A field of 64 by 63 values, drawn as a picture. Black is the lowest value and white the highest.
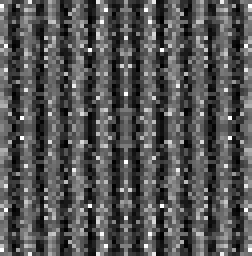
Overall the values sit about 30% of the way up the scale. No overall slope runs across the table. Its left and right halves mirror each other, and so do its top and bottom. There is no seam. No row or column stands out. Stripes running up and down repeat 10 times from left to right.
